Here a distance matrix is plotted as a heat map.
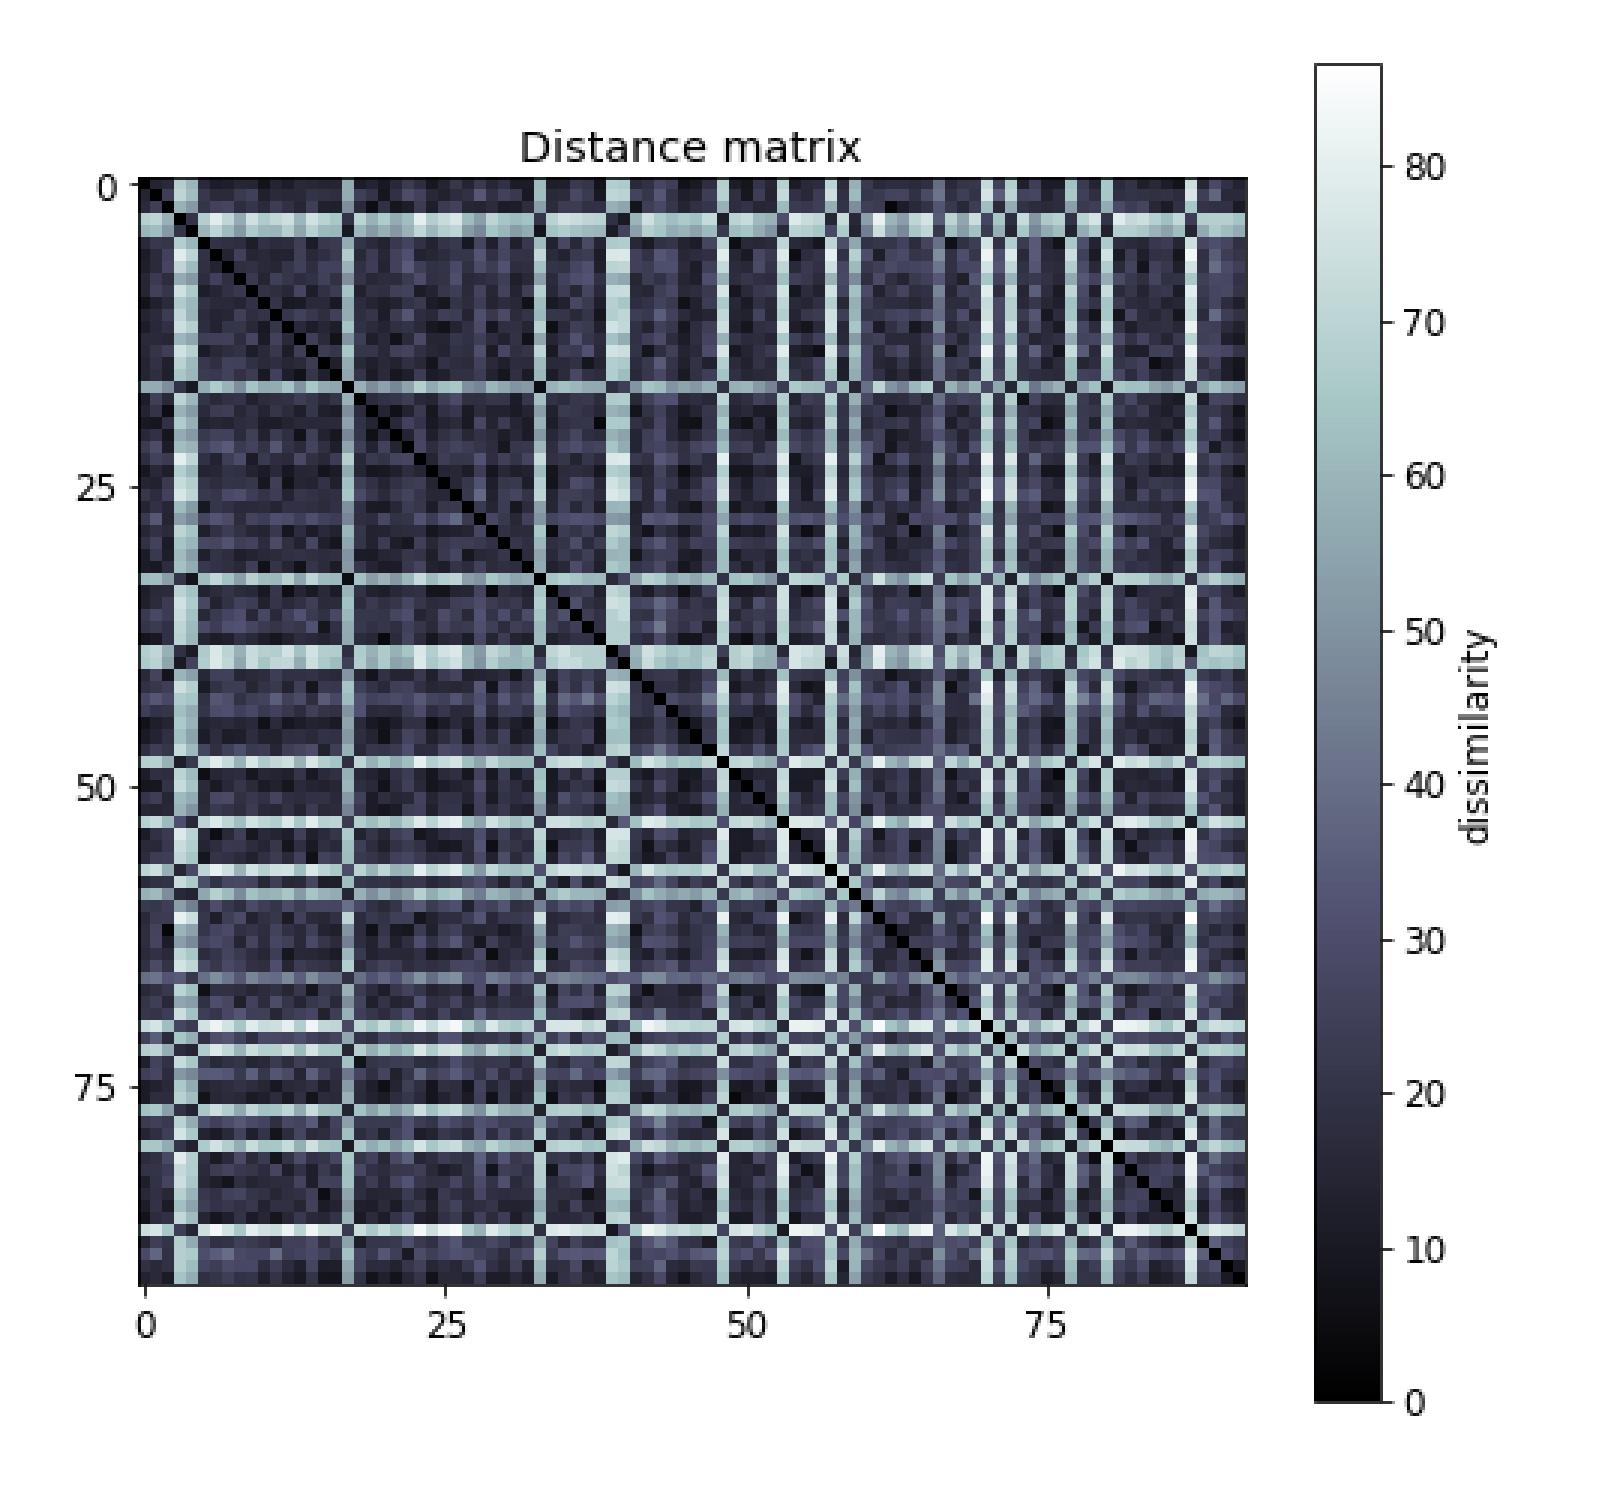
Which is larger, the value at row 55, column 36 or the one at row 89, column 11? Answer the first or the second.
the second
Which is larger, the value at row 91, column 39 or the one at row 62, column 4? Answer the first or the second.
the first
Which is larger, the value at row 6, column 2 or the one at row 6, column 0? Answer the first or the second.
the first
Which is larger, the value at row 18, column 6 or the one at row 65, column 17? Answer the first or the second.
the second
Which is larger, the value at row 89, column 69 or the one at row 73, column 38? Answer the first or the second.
the first
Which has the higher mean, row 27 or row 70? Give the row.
70
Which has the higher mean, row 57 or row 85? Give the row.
57
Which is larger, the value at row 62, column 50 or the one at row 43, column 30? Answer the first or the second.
the second
